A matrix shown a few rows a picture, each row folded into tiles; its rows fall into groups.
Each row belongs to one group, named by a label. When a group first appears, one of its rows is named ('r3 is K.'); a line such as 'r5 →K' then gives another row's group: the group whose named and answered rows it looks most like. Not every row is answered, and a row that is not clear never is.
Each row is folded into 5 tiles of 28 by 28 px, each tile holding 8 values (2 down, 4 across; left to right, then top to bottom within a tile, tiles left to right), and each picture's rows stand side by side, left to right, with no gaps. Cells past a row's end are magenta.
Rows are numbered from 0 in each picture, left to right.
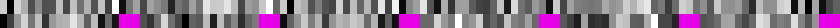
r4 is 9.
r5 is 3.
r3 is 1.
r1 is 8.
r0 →3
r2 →3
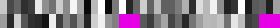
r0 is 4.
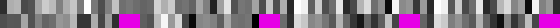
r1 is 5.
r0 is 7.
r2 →5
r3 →5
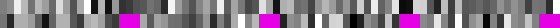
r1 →4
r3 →1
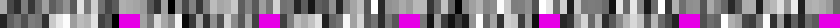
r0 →9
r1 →1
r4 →3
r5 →8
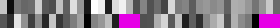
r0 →4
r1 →4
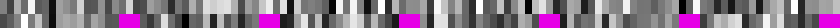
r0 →3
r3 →5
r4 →7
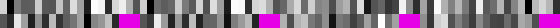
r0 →4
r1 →4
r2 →5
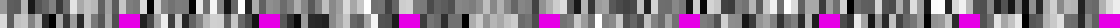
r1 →3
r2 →9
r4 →1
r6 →4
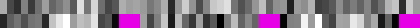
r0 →9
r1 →1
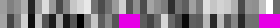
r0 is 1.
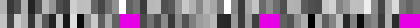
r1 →7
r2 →7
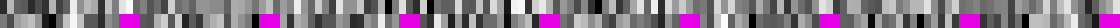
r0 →8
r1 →4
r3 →4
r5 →5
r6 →7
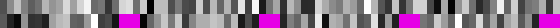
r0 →9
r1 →3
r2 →7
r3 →1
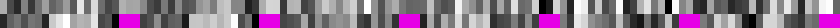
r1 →9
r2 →7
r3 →7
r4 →5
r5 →8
